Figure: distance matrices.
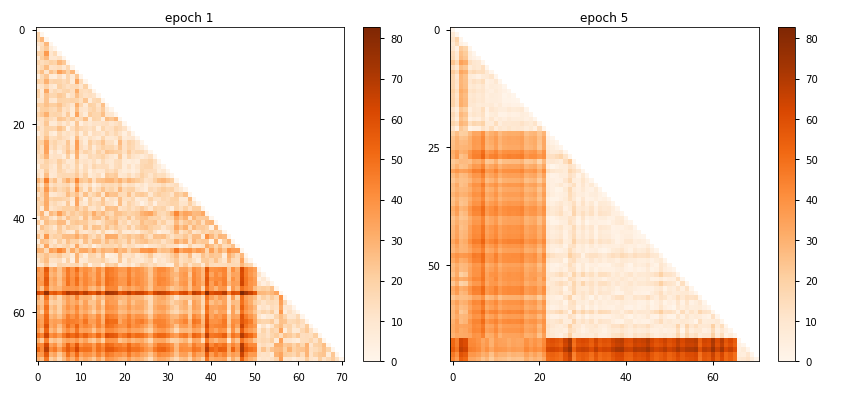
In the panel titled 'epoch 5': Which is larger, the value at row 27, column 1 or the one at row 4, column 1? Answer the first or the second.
the first
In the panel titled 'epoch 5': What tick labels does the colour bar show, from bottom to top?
0, 10, 20, 30, 40, 50, 60, 70, 80
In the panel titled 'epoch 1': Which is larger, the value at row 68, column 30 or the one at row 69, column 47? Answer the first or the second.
the second
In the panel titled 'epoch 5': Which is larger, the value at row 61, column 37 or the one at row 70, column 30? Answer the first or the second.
the second
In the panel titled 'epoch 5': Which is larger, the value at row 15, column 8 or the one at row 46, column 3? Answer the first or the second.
the second
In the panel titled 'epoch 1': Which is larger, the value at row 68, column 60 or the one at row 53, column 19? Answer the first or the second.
the second
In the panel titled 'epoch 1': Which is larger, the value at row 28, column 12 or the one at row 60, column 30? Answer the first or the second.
the second
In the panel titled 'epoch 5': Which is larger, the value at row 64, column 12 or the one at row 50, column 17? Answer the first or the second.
the first
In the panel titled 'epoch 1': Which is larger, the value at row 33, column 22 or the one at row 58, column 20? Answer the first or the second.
the second
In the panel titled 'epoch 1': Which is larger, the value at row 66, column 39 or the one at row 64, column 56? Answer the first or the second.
the first
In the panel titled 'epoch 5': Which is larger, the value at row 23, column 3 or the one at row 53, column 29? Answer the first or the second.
the first
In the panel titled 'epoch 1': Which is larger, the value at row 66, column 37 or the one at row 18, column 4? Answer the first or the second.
the first
